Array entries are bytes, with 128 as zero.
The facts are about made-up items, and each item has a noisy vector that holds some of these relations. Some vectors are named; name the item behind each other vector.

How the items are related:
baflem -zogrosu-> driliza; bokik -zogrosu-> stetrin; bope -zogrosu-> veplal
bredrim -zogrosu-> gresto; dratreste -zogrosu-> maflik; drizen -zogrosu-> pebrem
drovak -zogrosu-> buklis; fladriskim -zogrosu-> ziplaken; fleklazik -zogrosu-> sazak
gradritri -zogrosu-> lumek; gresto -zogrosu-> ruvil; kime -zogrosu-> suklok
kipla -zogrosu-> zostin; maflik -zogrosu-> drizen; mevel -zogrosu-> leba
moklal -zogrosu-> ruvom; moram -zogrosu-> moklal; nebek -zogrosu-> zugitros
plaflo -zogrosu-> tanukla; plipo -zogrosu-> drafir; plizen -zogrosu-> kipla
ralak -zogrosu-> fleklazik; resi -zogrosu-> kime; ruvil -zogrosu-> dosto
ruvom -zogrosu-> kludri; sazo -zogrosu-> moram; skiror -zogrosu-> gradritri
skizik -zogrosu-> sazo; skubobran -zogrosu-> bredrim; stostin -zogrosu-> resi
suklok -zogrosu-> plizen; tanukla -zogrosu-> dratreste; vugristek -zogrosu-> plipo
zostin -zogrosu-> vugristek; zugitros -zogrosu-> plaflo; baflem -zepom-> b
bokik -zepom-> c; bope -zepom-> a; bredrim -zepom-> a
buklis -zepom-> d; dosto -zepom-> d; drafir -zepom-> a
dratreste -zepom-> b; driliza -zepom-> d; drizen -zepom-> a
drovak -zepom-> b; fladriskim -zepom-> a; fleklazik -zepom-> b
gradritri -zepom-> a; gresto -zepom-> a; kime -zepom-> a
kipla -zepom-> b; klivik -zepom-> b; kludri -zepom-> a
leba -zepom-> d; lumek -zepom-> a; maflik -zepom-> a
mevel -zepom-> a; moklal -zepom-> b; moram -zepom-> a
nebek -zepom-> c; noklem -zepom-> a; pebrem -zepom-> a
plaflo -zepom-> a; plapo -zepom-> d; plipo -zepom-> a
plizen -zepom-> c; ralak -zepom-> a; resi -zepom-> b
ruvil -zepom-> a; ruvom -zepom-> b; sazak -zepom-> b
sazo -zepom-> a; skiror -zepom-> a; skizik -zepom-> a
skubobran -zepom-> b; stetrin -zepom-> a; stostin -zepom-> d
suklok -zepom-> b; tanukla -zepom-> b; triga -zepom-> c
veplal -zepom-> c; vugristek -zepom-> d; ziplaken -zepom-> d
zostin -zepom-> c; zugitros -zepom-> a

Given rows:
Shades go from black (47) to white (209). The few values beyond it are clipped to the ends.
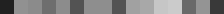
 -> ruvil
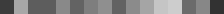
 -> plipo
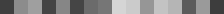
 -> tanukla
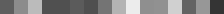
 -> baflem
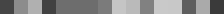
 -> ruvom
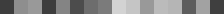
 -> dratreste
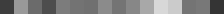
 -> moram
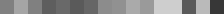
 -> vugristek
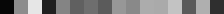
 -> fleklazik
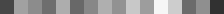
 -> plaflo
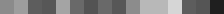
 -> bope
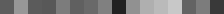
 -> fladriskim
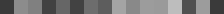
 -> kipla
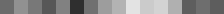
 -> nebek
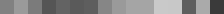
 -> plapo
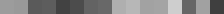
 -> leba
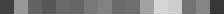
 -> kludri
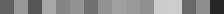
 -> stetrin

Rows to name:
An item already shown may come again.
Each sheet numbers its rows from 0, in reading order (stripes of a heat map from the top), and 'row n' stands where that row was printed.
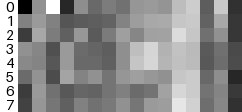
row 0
sazak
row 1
plapo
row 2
pebrem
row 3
bokik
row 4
bokik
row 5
stetrin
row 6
kludri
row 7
sazo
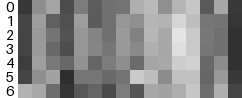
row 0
klivik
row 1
zugitros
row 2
skizik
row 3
skizik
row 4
noklem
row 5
moklal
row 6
ziplaken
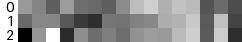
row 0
bokik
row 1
dosto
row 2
sazak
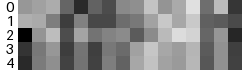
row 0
driliza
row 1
veplal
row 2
ralak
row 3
skubobran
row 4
skubobran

